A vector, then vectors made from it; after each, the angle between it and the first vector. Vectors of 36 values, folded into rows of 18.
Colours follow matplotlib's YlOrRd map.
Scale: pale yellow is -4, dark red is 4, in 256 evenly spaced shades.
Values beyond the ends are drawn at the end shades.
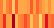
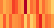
orthogonal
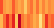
partly aligned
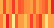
nearly opposite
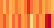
partly aligned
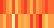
nearly opposite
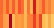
partly opposed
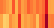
orthogonal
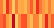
nearly parallel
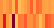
nearly parallel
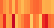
nearly parallel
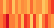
partly aligned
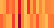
orthogonal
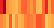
partly opposed
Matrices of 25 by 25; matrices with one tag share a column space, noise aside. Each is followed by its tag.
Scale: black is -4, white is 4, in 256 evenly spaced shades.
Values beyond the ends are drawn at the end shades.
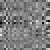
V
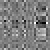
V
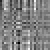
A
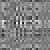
V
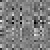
V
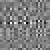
V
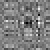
V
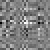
V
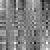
A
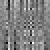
A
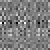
V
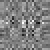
V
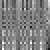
A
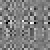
V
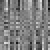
A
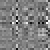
V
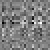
V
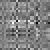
V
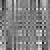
A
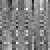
A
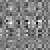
V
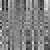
A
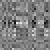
V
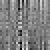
A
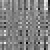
A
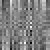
A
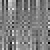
A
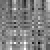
A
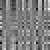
A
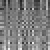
A
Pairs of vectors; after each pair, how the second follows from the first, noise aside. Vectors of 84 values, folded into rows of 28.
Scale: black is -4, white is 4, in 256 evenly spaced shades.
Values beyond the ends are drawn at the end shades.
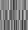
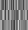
reversed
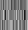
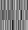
wrapped around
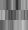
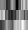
scaled up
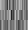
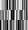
scaled up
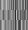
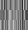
wrapped around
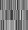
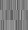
shrunk
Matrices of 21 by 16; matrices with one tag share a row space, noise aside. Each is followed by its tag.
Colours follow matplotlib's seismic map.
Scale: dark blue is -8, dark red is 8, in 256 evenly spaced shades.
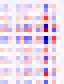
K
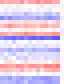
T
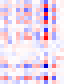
K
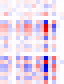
K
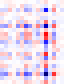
K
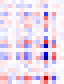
K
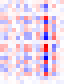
K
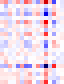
K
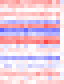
T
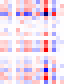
K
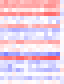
T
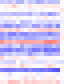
T
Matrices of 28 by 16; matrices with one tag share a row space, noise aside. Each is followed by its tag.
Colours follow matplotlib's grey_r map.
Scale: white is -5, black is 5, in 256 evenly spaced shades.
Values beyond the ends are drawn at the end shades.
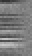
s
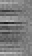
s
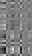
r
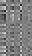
r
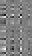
r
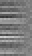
s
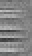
s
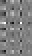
r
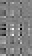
r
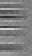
s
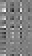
r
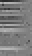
s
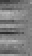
s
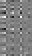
r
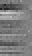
s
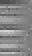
s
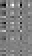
r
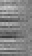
s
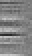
s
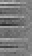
s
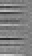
s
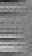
s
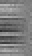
s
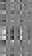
r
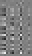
r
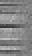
s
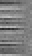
s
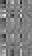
r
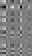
r
